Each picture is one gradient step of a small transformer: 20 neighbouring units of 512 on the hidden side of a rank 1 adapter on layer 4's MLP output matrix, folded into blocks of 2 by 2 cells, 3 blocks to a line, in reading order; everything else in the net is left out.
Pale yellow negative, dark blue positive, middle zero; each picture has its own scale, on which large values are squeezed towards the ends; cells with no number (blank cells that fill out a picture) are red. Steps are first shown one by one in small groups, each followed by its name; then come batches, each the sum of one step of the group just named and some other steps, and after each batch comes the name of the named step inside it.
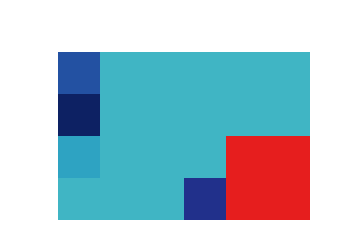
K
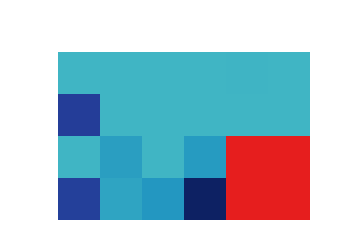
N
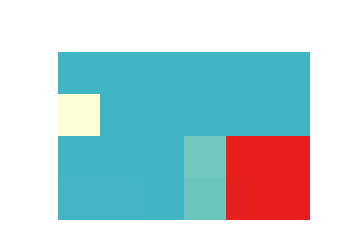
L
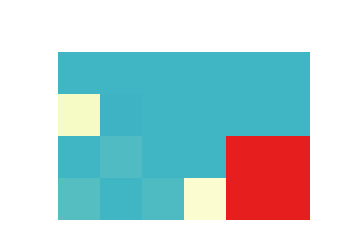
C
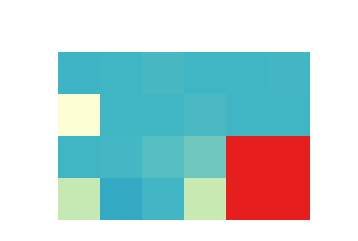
L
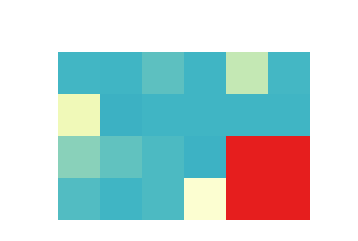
C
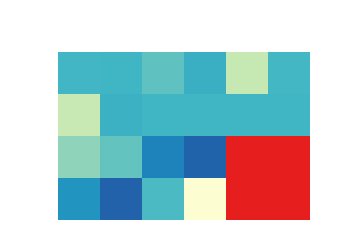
C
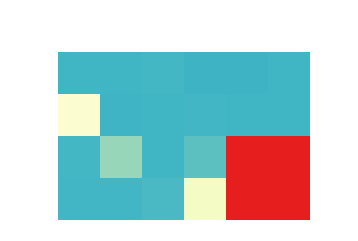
L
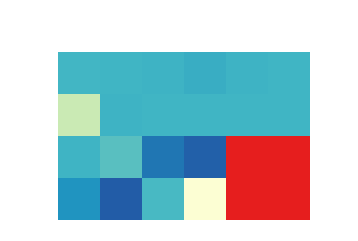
C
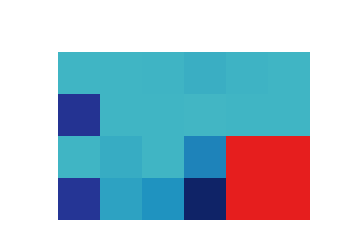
N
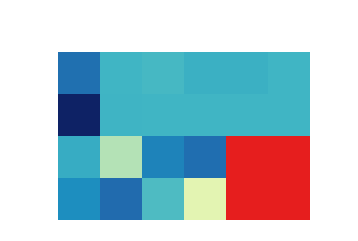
K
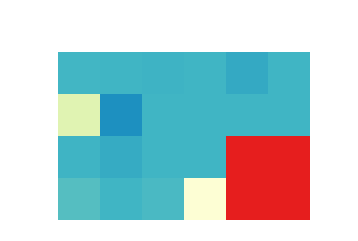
C
